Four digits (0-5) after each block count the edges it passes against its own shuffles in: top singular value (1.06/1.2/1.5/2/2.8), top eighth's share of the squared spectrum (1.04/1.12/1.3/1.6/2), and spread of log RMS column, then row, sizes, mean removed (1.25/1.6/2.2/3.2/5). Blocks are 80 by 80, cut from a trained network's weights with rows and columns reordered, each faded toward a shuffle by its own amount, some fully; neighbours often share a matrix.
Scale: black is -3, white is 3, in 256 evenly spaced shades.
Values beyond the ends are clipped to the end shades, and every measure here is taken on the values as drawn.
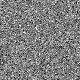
2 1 0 0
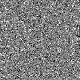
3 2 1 1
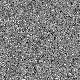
1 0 0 0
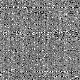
3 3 0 3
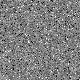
0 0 0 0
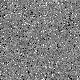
0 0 0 0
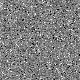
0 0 0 0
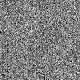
2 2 0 0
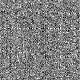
3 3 0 2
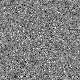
1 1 0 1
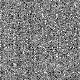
2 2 0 1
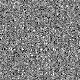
2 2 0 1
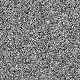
0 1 0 0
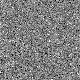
0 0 0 0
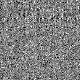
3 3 0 2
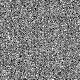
1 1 0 0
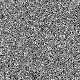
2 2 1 0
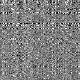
3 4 1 3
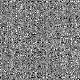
3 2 0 2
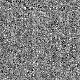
2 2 0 1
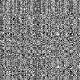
4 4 2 2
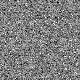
1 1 0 0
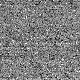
2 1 0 0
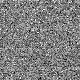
1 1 0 0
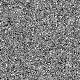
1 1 0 0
